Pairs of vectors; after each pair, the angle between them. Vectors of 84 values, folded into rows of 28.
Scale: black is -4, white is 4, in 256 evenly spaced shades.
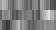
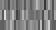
orthogonal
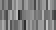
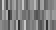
partly opposed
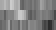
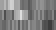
nearly parallel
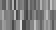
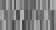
nearly parallel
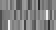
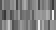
partly aligned
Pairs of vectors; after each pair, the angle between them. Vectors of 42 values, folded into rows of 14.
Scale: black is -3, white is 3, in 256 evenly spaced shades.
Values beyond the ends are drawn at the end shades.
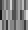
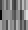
nearly parallel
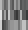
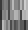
nearly opposite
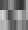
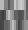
nearly opposite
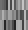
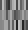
orthogonal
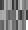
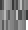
nearly parallel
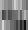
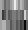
nearly parallel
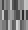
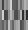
nearly parallel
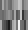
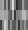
partly opposed
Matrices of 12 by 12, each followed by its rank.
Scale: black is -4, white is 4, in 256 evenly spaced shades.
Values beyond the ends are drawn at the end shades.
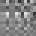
two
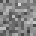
full rank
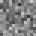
full rank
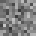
full rank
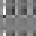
one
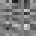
two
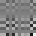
one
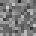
full rank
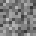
full rank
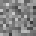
full rank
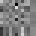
two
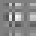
one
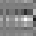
one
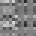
two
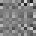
two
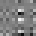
two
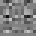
two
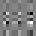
one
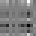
one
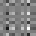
one
